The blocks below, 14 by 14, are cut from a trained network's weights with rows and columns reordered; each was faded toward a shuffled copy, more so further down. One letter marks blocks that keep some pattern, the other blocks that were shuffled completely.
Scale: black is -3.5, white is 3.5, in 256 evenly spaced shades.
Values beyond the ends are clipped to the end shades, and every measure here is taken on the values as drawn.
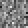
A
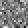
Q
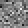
A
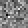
A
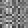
Q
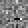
Q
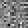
Q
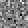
A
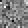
A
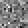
A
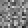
Q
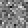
A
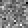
A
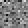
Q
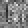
Q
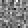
A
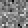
A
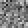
Q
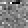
Q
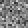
A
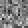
Q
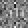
Q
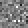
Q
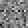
Q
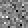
A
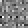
Q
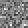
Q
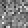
A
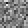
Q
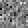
A
